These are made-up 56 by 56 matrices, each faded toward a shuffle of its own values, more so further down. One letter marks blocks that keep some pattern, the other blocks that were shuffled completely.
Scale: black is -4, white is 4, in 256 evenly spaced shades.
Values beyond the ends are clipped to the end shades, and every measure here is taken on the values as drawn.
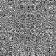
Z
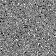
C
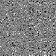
Z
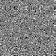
Z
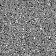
C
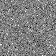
C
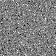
C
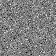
C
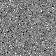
C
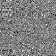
Z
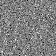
C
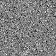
C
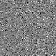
Z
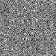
Z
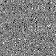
Z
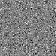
Z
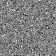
C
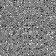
Z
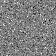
C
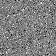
C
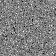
C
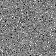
C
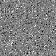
Z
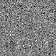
Z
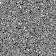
C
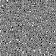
Z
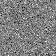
C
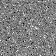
C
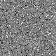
C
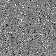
C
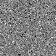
C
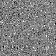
Z
